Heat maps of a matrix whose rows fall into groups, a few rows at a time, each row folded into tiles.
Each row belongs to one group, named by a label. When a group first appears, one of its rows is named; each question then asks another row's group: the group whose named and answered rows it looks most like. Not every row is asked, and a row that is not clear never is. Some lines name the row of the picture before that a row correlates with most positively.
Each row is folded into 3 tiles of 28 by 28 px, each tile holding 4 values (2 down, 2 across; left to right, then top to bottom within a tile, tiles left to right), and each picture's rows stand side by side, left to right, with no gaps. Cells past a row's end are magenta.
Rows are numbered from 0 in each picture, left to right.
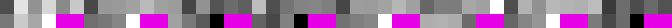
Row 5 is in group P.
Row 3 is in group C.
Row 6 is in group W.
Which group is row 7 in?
C
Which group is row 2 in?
C
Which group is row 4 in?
W
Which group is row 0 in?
W
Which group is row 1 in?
W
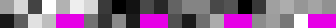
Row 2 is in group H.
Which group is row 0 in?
W
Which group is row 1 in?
C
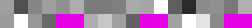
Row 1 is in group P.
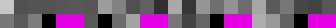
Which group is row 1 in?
H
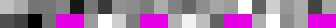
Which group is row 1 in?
P
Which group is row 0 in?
H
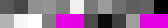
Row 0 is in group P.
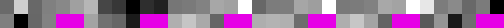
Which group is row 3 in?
P
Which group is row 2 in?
P
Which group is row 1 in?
C
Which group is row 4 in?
P
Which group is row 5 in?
H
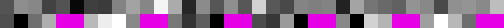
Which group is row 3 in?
C
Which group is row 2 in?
C
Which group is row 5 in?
P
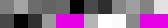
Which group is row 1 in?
P
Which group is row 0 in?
H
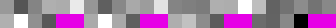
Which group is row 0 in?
P
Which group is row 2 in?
P
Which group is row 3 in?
C
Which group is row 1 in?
P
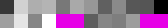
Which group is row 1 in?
H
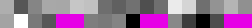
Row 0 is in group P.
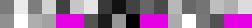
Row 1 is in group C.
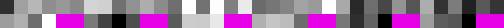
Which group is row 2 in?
W
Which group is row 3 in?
P
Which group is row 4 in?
C
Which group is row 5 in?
C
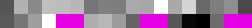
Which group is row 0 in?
W
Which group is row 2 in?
H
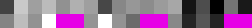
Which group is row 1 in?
P
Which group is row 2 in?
C
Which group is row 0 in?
W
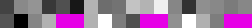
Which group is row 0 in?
H
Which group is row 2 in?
P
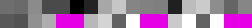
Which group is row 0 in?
H
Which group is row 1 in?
W
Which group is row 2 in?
W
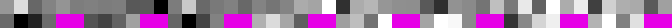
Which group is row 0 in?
H
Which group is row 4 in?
W
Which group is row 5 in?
P
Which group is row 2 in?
H
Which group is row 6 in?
W
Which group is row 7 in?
W
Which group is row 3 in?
P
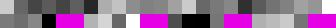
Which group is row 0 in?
C
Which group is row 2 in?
H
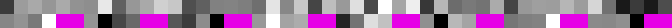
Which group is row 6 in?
W
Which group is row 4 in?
W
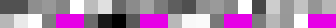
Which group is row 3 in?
W
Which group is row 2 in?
P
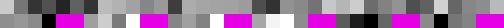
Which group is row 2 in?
W
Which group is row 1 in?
W
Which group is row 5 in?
H
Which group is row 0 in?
C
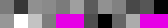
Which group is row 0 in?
P
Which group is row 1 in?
H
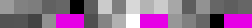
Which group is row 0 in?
H
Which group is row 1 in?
W
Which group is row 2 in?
C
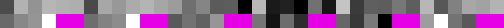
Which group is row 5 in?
P
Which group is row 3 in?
C
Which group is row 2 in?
H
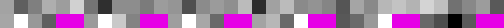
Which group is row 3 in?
W
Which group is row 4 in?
W
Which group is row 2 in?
P
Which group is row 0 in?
P
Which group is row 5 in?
H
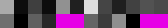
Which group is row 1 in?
C
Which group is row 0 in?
C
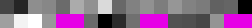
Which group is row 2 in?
H
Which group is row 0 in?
P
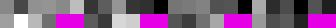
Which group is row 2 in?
H
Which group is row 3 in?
C
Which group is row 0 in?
P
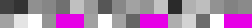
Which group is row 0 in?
P
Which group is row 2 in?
W
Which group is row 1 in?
P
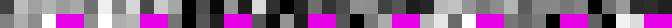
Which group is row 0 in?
W
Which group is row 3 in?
C
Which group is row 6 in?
C
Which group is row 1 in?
W
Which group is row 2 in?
C
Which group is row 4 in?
H
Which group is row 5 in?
W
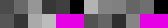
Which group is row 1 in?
H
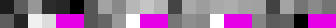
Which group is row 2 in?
W
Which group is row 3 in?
C
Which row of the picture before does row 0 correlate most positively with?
0
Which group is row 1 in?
W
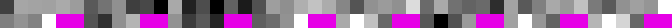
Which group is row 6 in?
P
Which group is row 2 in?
C
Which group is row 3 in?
W
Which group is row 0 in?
W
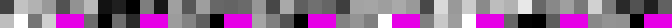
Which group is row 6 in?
H
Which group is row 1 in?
C
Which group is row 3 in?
C
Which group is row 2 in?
C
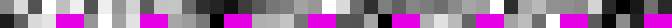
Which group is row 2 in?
C
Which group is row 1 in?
W
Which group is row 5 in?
P
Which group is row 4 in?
C
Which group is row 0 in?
W
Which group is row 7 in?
C
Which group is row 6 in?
W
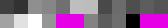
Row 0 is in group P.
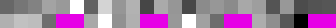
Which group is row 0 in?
P
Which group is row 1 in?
W
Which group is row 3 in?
C
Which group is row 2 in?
P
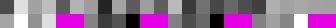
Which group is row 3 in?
W
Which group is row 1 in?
C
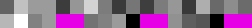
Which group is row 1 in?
C
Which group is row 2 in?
C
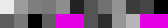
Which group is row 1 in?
H
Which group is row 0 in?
H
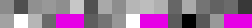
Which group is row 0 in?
P
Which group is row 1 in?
W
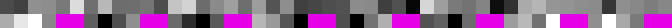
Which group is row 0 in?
P
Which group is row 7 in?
P
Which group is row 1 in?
H
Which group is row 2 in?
H
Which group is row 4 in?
H
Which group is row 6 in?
W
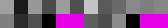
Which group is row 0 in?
C
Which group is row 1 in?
C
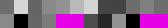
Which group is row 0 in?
H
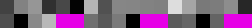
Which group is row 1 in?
C
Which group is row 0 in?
H
